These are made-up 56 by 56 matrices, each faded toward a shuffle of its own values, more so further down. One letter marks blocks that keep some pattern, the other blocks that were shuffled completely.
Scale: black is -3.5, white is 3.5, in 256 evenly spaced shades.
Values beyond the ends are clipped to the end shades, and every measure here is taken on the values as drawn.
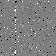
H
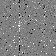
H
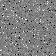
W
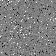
W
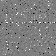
H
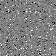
H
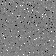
W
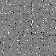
H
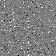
H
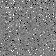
H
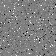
W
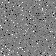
W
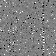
H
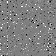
H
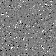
W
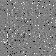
H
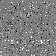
H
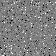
W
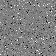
W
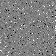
H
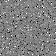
W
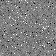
W
